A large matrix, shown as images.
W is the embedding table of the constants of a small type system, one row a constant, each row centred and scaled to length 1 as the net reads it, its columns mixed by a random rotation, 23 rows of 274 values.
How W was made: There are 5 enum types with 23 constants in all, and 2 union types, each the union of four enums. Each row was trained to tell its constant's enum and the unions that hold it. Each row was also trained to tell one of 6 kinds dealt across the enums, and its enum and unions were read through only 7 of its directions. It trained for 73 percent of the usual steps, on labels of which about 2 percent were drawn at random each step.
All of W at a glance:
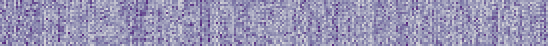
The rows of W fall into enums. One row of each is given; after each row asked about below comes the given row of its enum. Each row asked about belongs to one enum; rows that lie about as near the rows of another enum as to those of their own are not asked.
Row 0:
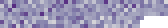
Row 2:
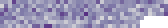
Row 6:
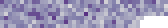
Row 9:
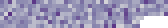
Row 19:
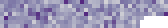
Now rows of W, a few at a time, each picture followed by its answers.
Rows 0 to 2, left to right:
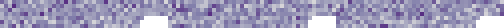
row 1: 0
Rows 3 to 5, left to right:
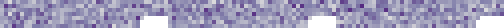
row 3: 0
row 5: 19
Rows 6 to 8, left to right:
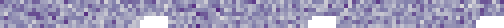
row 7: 19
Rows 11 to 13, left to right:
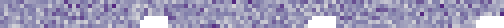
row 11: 9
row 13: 2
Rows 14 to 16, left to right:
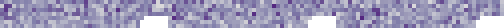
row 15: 2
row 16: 0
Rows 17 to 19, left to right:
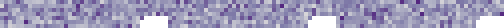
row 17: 2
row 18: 9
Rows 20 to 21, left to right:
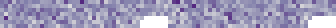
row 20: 6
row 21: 9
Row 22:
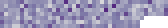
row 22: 9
